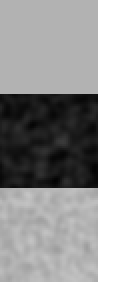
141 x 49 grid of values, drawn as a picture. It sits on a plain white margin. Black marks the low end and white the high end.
The table splits into 3 rows of 1 panel. Panel 1,1: high, flat. Panel 2,1: very low, blotchy, faint in contrast. Panel 3,1: high, blotchy, faint in contrast.
